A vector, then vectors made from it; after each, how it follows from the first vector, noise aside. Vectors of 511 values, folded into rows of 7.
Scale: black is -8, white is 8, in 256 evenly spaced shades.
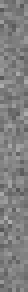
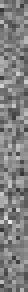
scaled up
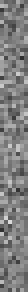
scaled up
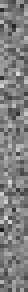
scaled up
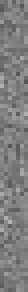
sign-scrambled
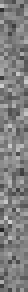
scaled up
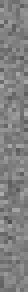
sign-scrambled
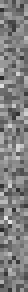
scaled up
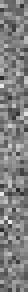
scaled up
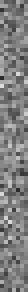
scaled up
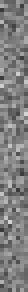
scaled up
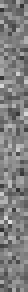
scaled up
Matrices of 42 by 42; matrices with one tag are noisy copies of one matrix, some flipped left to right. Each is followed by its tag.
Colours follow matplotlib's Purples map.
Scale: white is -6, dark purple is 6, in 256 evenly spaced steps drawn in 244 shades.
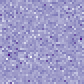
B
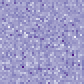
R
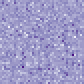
R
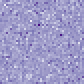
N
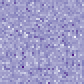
R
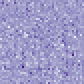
R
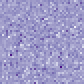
R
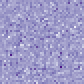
R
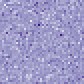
N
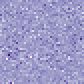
B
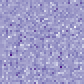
R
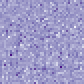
R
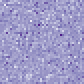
N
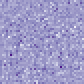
R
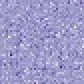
R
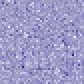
R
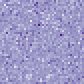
N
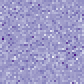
B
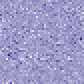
B
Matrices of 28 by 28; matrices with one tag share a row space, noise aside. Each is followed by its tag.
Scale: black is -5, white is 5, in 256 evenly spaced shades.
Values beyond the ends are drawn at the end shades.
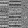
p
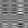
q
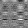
q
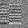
p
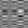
q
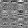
q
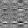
q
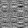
q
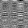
q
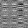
q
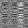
q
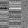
p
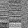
p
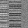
p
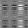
q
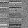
p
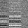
p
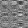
q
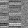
p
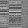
p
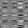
q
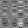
q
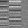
p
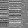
p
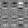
q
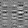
q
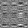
q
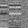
p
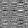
q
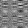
q
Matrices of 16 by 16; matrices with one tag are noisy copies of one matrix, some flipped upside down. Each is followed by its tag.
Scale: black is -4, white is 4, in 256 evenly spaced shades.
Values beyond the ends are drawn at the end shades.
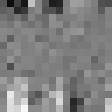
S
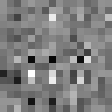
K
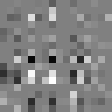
K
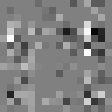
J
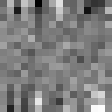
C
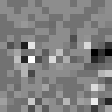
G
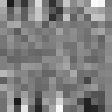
C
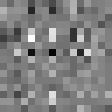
K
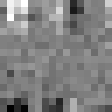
S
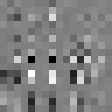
K
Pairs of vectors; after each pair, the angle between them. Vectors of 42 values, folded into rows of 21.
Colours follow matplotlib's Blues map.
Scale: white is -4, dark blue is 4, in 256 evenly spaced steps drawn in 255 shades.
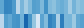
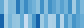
nearly opposite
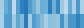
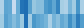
nearly parallel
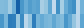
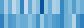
orthogonal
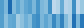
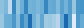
partly opposed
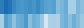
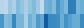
nearly opposite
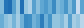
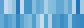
nearly opposite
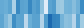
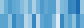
orthogonal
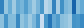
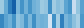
partly opposed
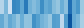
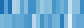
nearly opposite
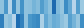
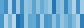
nearly parallel
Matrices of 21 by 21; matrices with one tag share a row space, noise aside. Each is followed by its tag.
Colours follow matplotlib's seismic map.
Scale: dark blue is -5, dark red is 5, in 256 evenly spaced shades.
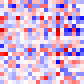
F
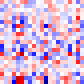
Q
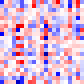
Q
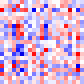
Q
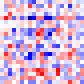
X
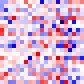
F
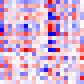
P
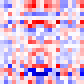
X
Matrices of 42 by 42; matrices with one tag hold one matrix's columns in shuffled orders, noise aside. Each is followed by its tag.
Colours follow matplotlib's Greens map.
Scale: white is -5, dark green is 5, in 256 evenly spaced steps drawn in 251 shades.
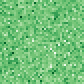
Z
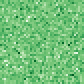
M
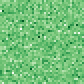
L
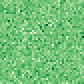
L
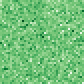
L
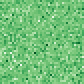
M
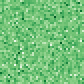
Z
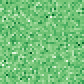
M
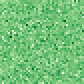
L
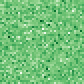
L
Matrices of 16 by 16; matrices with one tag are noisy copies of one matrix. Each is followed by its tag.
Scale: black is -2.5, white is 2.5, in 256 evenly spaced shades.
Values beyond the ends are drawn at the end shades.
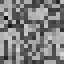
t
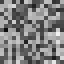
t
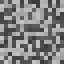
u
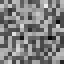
u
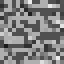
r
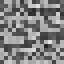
r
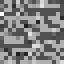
r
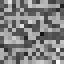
r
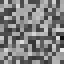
u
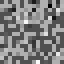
u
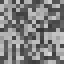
t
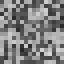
t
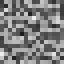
r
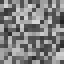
u
